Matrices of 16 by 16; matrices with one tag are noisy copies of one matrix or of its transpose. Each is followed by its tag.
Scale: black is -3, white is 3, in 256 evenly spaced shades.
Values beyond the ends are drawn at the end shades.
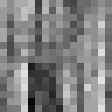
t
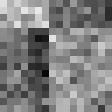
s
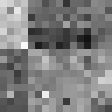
s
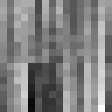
t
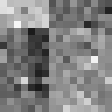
s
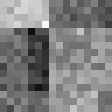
s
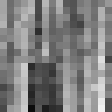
t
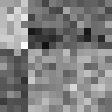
s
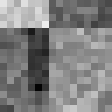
s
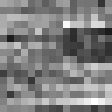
t
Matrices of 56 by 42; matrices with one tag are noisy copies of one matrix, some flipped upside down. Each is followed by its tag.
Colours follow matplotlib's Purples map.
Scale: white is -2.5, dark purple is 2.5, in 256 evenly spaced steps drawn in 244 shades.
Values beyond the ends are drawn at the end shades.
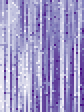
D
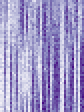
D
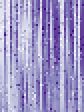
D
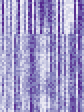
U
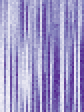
D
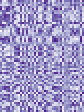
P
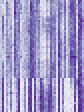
U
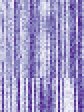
U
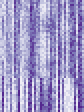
U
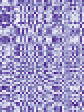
P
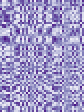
P
